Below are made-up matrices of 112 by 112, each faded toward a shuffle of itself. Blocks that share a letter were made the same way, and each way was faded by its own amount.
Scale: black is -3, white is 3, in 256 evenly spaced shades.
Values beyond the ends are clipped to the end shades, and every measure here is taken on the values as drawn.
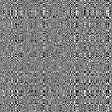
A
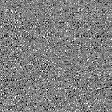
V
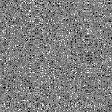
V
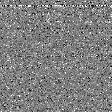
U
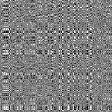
A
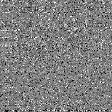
U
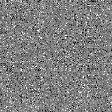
V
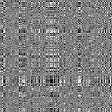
A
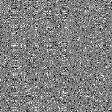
V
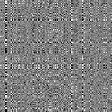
A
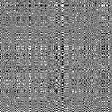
A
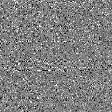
U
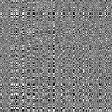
A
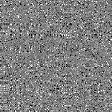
V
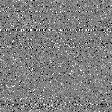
U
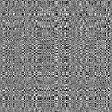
A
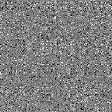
V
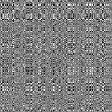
A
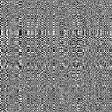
A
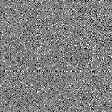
V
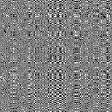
A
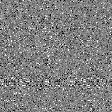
U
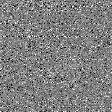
U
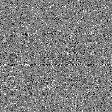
U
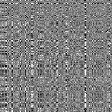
A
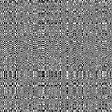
A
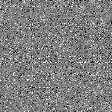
U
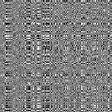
A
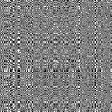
A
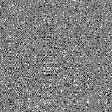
V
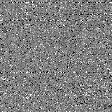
U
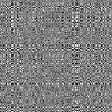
A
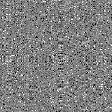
V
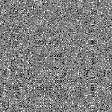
V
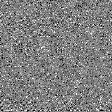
U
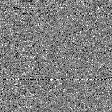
U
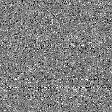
U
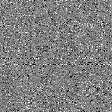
U
